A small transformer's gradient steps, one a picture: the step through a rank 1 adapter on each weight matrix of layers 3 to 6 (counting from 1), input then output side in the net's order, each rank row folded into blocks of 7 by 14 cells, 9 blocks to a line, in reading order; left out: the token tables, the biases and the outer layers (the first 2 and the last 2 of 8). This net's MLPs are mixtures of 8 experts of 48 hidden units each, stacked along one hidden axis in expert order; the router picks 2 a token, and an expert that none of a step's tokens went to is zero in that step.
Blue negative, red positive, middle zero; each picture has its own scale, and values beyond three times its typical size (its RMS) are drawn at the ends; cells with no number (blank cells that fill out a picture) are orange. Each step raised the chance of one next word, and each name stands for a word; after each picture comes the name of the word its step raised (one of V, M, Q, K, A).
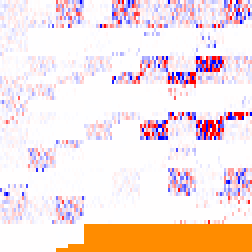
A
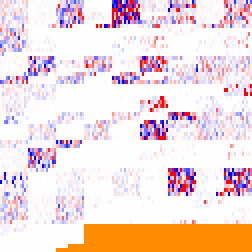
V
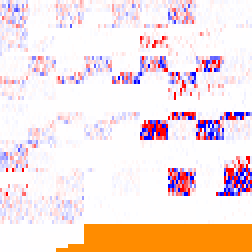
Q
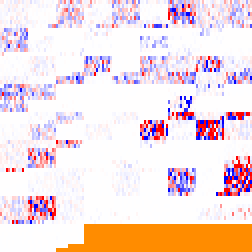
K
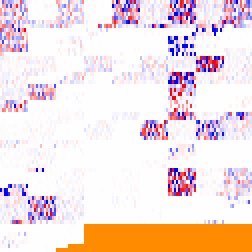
V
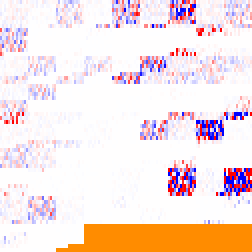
Q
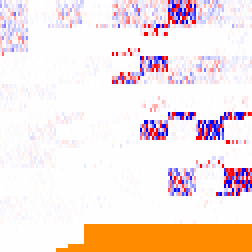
Q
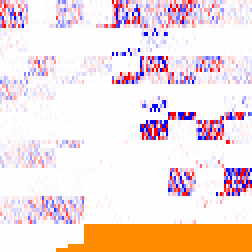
K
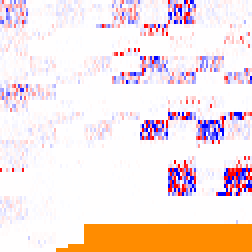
Q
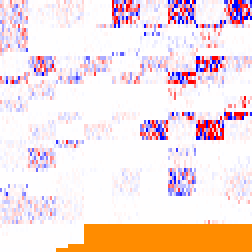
A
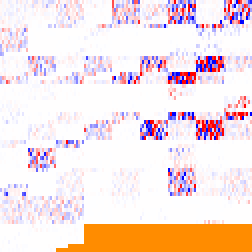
A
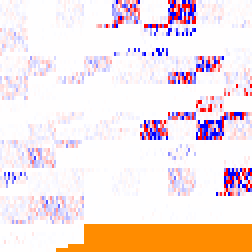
V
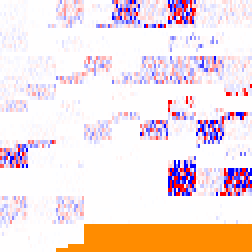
V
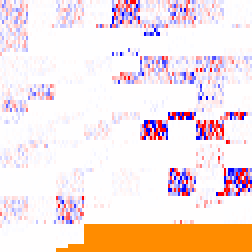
K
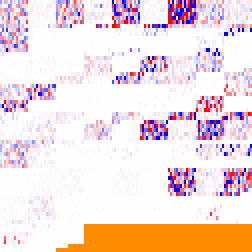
V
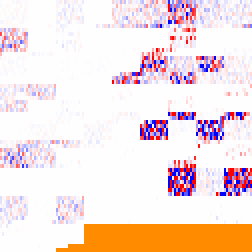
Q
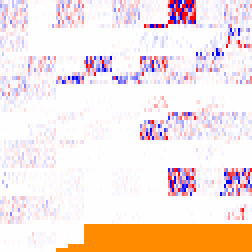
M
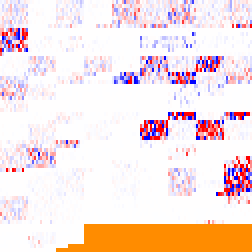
K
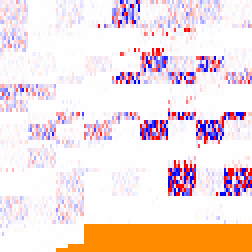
Q
